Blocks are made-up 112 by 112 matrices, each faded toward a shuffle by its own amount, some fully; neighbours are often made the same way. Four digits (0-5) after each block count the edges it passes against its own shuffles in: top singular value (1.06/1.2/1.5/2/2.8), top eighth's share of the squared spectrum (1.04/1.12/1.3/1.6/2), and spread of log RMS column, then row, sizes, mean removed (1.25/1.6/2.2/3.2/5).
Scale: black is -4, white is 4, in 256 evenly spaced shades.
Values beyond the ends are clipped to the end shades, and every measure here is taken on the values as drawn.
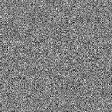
4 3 2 2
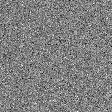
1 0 0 0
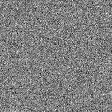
3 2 0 0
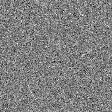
2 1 0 0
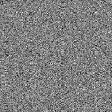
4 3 1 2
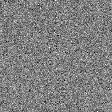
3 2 0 0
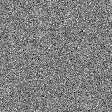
0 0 0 0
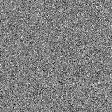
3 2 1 0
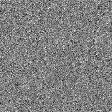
3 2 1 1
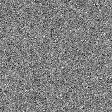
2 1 0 0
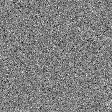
2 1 0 0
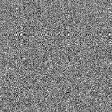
4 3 2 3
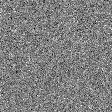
0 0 0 0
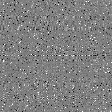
4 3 1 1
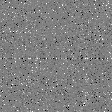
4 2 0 1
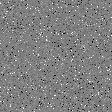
0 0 0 0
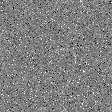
0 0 0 0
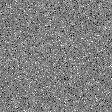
2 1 0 0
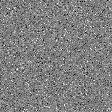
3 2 0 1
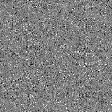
3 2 1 1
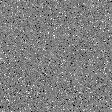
0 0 0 0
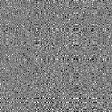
5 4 3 3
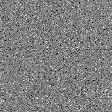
3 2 0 1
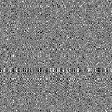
5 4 3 3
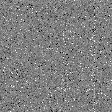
1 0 1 0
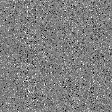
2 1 2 0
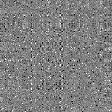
4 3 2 1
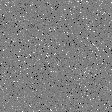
0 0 0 0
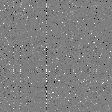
4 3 1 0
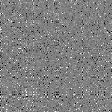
4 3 2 2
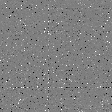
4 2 1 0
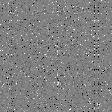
4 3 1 1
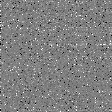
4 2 1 1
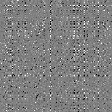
5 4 3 3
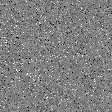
2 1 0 0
